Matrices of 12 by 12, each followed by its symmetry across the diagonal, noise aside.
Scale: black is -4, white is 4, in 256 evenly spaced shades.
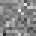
neither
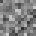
symmetric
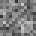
symmetric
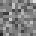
antisymmetric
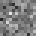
neither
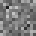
symmetric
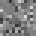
antisymmetric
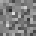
symmetric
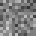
antisymmetric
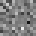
antisymmetric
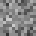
neither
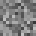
antisymmetric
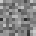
neither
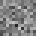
neither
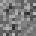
symmetric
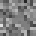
antisymmetric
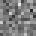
neither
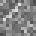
symmetric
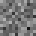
symmetric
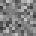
antisymmetric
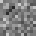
symmetric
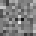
antisymmetric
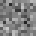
neither
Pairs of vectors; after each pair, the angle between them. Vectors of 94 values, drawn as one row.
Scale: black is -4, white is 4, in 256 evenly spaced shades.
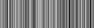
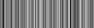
orthogonal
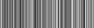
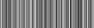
orthogonal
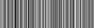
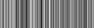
orthogonal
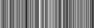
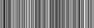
orthogonal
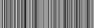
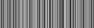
partly opposed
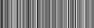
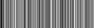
partly aligned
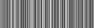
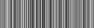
nearly opposite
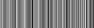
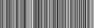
nearly opposite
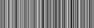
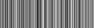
nearly opposite
